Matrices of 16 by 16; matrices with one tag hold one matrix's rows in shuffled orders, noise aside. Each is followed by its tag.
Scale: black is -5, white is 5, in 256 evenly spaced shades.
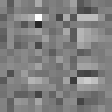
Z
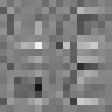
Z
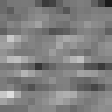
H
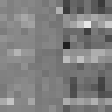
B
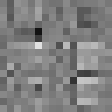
Z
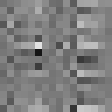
Z
